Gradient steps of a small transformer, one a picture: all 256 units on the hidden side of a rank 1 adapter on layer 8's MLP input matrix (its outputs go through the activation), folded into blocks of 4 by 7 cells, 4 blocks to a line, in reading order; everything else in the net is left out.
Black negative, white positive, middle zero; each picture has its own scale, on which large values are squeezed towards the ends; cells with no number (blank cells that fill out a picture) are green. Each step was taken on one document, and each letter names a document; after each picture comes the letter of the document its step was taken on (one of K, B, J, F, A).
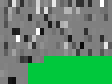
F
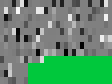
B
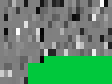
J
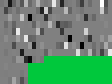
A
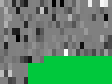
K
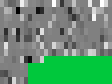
K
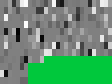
J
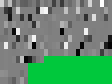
A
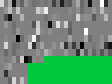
A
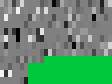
J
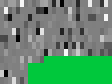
K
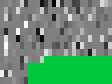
J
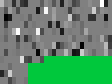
B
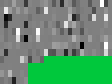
B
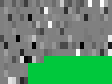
A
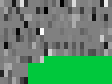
J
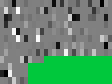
B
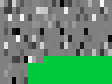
A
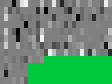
J
